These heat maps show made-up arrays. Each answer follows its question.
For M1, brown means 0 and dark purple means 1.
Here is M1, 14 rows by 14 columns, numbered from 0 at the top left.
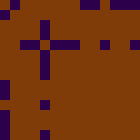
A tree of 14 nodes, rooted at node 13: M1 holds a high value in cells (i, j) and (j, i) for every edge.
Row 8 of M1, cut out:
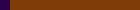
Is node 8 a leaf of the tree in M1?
yes
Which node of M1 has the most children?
4
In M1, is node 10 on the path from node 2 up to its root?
no
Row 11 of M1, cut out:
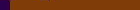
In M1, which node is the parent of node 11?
0
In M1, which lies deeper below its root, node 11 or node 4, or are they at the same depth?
node 11
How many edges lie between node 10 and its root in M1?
2
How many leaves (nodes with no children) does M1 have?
11
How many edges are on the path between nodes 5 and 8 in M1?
4
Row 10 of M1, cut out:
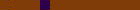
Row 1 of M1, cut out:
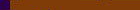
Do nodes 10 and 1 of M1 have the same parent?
no
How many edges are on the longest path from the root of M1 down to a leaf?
2
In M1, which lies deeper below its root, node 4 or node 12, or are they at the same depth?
node 12
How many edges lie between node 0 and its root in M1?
1
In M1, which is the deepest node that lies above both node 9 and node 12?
0
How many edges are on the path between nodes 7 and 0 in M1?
3
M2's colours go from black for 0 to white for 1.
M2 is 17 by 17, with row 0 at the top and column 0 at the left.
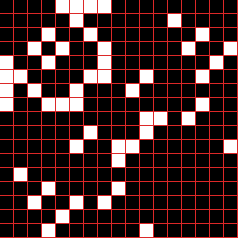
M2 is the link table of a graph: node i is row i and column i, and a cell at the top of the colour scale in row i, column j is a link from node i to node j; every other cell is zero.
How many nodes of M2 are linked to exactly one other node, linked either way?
3
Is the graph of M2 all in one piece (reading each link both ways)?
yes
